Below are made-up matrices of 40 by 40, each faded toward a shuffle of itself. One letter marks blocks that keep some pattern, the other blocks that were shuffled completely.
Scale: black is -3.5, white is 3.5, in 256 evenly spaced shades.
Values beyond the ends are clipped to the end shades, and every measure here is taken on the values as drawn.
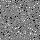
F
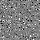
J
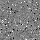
F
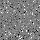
F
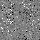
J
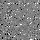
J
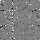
J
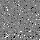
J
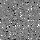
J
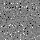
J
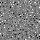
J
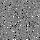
J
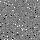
F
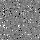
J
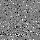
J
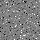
F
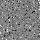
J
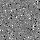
F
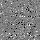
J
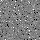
F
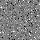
F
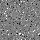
F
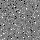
F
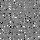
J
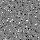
F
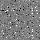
J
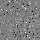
F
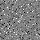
F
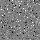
F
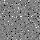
J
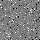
F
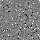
F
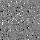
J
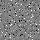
F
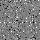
J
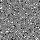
F
